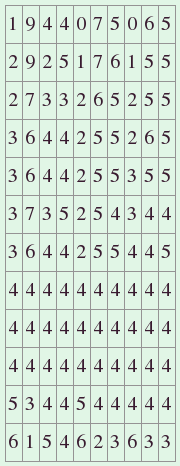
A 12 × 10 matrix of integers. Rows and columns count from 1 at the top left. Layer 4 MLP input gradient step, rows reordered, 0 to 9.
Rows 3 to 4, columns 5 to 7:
2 6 5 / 2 5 5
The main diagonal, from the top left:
1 9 3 4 2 5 5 4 4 4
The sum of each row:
41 43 40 42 42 40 42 40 40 40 41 39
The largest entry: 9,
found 2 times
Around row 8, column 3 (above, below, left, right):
4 4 4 4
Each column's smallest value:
1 1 2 3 0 2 3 0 3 3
